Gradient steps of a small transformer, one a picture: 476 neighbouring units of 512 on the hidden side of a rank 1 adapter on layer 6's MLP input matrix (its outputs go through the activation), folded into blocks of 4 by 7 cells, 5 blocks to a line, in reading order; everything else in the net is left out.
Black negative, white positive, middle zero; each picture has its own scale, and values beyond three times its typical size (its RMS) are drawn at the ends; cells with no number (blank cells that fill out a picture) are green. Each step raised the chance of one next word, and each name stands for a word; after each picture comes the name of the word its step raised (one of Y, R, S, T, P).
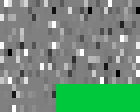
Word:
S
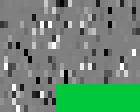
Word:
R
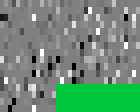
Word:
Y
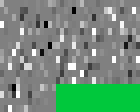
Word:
Y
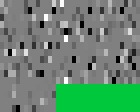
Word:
R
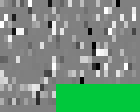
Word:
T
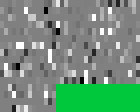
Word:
S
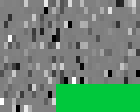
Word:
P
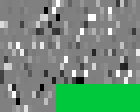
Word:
S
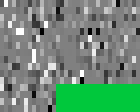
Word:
Y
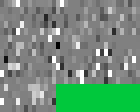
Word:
P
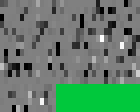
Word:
P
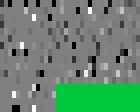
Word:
Y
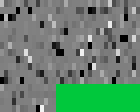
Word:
R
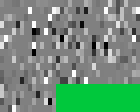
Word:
S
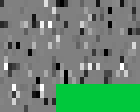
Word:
R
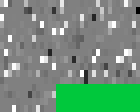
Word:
S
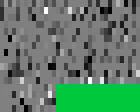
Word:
P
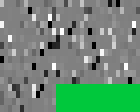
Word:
T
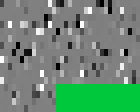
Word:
R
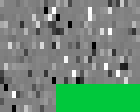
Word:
S
